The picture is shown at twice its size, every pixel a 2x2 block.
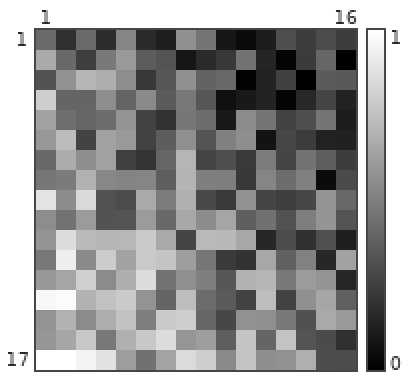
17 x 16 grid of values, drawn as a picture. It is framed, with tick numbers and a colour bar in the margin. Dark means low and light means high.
The ninth with the lowest average is the top right. Values rise toward the bottom left. The ninth with the highest average is the bottom left. Neither half mirrors the other. No regular stripes run through it.
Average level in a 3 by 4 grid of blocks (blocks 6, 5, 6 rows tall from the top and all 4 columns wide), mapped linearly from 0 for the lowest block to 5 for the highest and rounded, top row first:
3200 / 4321 / 5432
